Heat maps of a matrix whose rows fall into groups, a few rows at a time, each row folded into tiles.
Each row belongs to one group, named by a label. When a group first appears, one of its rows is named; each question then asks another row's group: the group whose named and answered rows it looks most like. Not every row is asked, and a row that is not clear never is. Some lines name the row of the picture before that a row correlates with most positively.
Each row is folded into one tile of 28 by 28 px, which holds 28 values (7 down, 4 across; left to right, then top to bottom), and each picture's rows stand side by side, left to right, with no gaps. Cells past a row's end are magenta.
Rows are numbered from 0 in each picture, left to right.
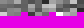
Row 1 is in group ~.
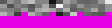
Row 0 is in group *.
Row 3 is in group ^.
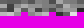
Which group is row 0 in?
~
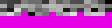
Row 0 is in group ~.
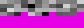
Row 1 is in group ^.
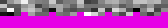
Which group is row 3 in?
~
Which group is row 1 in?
*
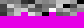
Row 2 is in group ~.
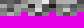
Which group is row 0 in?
~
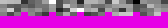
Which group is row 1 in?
^
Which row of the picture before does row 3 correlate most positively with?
2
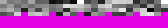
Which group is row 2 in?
~
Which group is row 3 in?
~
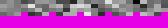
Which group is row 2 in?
~
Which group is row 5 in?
^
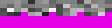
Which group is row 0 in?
^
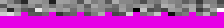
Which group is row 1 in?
^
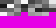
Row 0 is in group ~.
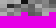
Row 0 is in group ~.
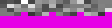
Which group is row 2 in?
^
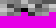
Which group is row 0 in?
*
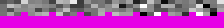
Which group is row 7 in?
*
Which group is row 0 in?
~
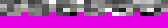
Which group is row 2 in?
^
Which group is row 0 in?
~
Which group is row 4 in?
~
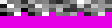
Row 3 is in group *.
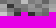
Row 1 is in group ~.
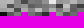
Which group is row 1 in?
^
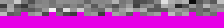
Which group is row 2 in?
^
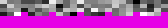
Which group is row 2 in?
^
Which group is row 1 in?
~
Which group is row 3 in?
^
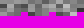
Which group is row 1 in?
~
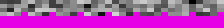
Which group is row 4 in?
*
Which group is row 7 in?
^
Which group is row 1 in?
^
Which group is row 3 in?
^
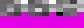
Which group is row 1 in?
^
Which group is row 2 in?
~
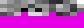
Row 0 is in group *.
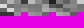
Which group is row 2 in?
^
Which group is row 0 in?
^
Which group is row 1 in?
^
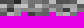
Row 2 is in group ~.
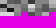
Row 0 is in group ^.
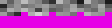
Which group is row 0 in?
^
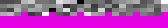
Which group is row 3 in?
~
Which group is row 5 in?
^
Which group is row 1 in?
*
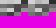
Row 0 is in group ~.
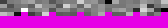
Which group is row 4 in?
*
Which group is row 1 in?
*
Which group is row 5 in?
*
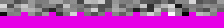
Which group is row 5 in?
~
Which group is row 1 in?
*
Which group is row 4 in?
*
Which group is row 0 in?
~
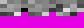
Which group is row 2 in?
^
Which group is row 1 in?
*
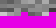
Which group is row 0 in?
~
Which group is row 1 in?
*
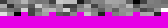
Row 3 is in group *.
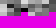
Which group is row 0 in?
*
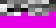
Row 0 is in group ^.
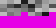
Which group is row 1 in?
^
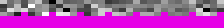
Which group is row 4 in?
~
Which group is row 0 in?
^
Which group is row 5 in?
~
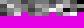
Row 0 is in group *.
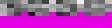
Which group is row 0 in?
*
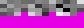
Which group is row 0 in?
*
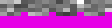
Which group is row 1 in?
~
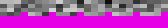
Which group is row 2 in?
^
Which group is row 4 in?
~
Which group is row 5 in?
~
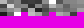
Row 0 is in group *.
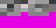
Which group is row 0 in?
~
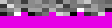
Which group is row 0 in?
*
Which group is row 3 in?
*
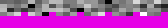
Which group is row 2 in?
*
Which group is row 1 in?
^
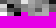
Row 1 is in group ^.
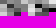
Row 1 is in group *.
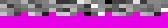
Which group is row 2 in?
~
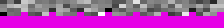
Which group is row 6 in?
*
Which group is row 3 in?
*
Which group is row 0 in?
~
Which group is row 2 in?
*
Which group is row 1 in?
*
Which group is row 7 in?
~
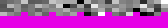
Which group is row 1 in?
~
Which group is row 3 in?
*
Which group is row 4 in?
*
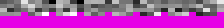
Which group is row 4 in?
^
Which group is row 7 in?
^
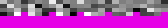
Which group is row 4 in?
*
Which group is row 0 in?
*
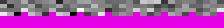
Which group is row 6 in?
^
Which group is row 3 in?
*
